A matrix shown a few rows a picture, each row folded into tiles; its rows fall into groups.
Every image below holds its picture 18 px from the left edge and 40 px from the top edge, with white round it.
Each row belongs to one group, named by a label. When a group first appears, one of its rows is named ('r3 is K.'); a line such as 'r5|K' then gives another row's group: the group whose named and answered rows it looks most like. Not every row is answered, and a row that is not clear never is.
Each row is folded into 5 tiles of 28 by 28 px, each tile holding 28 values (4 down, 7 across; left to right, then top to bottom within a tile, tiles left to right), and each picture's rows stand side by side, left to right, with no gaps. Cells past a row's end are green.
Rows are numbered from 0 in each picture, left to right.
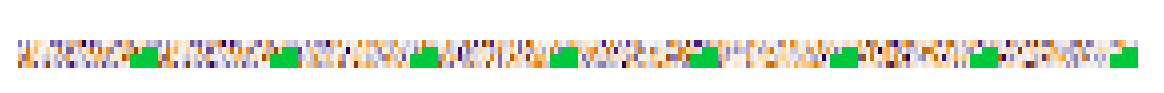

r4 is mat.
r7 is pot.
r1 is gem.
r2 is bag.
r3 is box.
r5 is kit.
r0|gem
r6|box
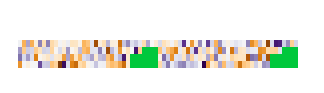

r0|bag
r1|mat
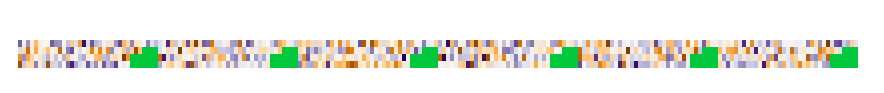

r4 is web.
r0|gem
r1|pot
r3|pot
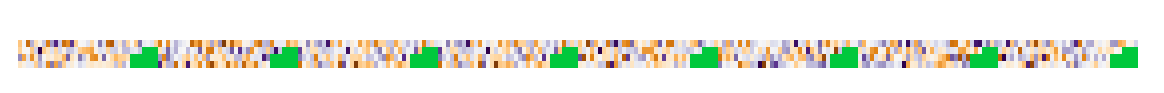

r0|box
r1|kit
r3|bag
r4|box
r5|web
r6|mat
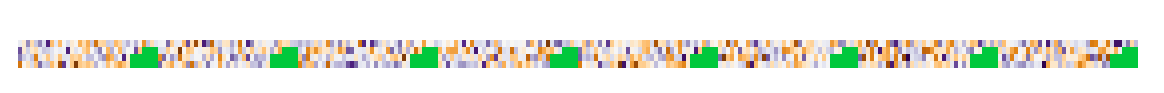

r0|bag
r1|pot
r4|bag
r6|box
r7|mat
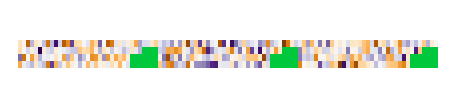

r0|box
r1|gem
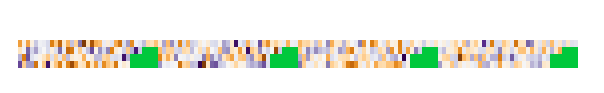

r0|kit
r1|web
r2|kit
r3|pot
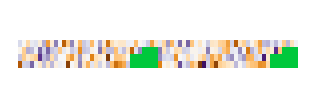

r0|box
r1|bag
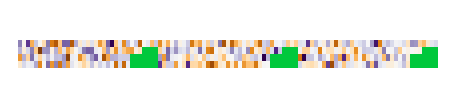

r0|pot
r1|kit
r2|pot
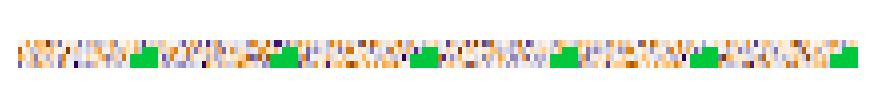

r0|web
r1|mat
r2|kit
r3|pot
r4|kit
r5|box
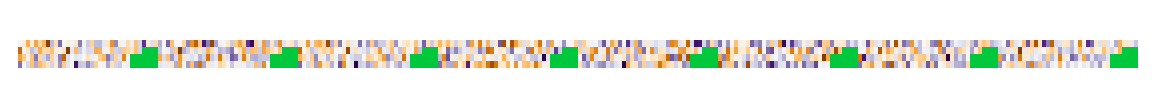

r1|pot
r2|web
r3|kit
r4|mat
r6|pot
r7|pot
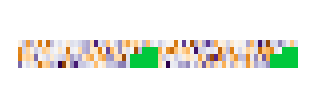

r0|web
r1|mat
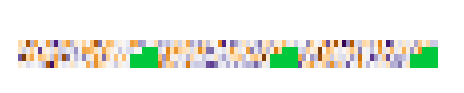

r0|box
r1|gem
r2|pot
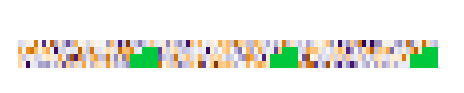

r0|mat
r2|gem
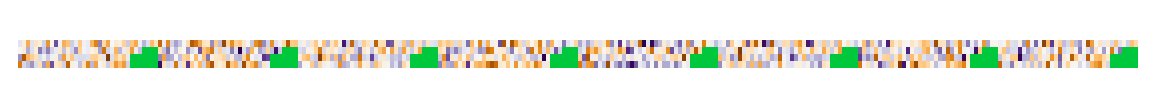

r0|box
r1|kit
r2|pot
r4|gem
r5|pot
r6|bag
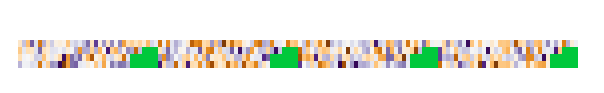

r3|bag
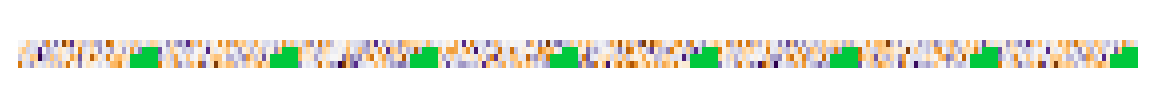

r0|box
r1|bag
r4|kit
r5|web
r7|bag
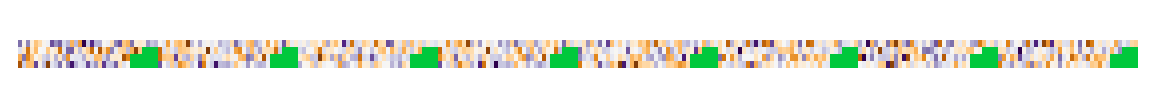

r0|gem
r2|pot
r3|web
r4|bag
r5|box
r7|box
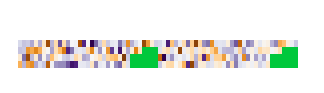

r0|gem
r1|pot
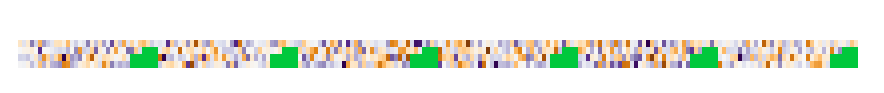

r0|web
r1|pot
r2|mat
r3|web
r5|box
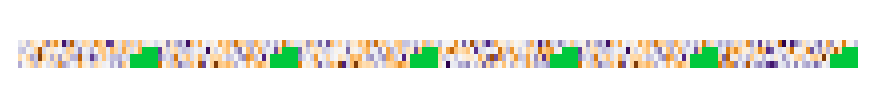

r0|pot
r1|bag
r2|bag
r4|bag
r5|gem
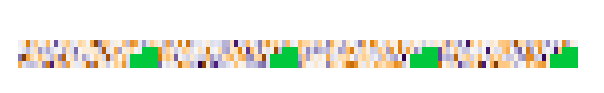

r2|kit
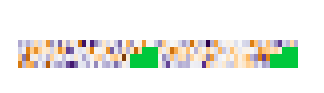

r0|gem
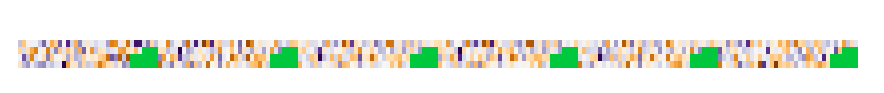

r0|mat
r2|box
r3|box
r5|bag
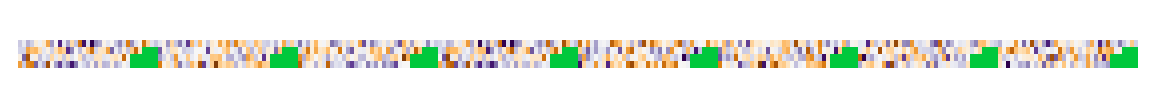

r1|bag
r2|gem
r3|gem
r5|bag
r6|pot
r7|mat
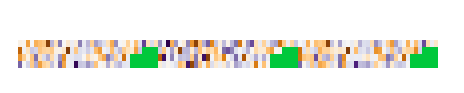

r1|pot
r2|web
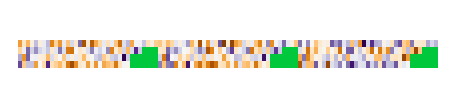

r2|gem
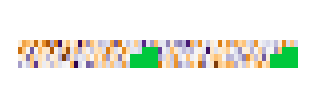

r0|web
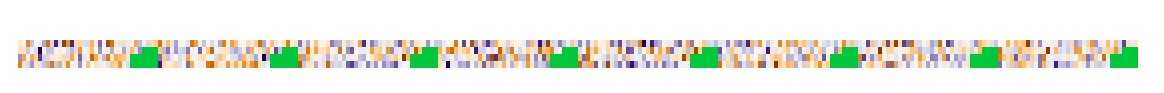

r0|box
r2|gem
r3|mat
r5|bag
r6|pot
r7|web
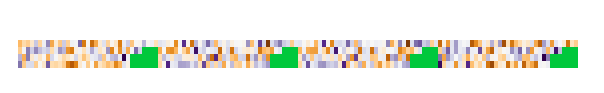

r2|mat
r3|kit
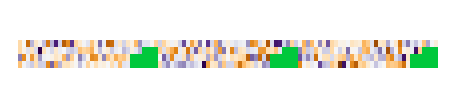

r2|bag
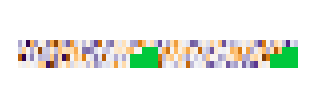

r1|gem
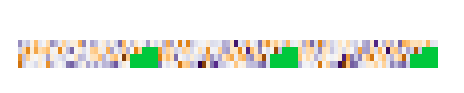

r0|gem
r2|web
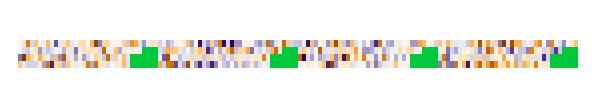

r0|box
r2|pot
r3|kit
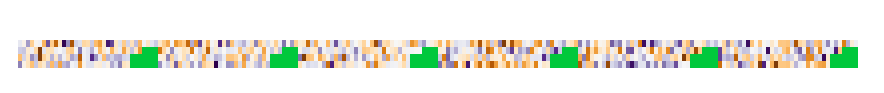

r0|pot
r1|web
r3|kit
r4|gem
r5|bag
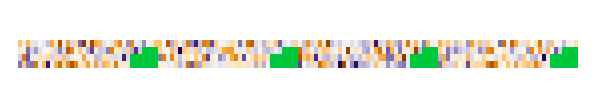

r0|kit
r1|box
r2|web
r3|kit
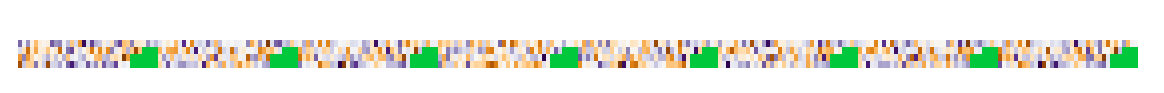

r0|gem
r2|web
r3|kit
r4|bag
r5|mat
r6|mat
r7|web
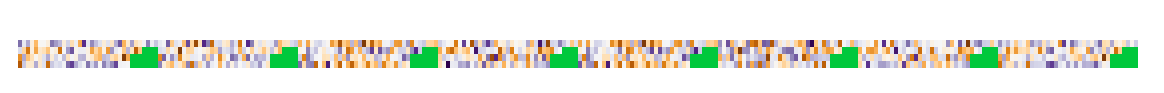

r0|gem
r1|pot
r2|kit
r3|mat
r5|pot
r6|mat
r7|gem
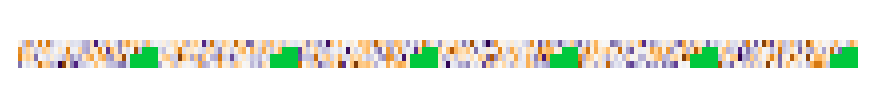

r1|pot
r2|bag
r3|mat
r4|gem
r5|box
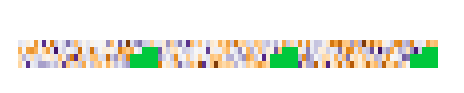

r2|kit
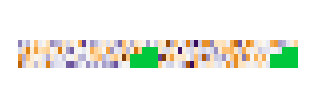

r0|gem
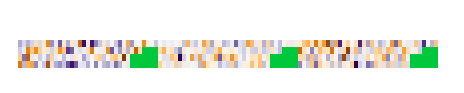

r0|gem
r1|box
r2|web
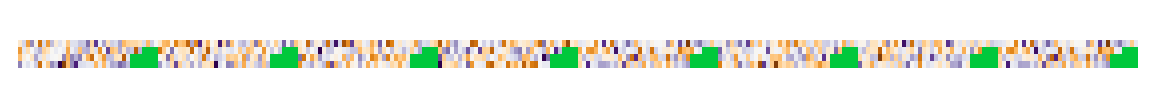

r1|web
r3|kit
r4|mat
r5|bag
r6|pot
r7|mat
